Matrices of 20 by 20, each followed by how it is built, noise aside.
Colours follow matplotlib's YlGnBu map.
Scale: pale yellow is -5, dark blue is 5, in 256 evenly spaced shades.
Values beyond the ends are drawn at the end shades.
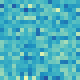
low rank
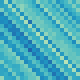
Toeplitz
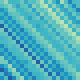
Toeplitz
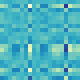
low rank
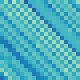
Toeplitz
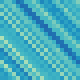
Toeplitz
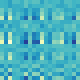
low rank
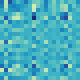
low rank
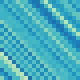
Toeplitz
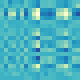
low rank
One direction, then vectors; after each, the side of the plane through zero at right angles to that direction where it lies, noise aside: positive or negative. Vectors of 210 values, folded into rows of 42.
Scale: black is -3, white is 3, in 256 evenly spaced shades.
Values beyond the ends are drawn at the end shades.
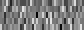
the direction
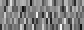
negative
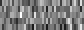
positive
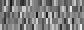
positive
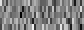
negative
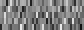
negative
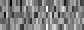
positive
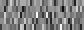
negative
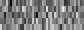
positive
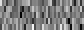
negative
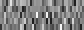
negative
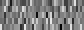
positive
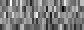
negative
